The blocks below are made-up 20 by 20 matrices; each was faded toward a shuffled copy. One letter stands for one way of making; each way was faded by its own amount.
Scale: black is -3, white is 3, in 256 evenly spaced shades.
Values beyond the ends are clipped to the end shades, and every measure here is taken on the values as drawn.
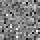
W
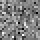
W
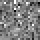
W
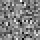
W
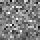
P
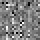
W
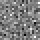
P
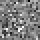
P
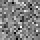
P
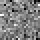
P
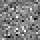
W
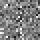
W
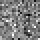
P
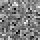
P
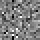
W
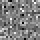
W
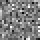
W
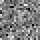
W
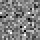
P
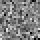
P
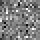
W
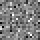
W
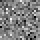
P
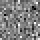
W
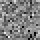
P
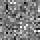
W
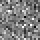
P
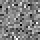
P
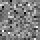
W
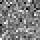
P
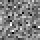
P
